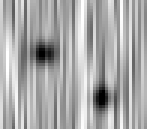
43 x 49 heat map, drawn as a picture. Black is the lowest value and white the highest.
The ninth with the lowest average is the bottom right. Two dips sink into the field. The grain runs up and down. No overall slope runs across the table.
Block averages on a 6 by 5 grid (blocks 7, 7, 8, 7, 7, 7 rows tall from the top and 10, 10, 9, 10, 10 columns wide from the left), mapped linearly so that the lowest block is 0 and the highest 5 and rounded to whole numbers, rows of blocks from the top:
44544 / 43544 / 40544 / 54544 / 54414 / 44444
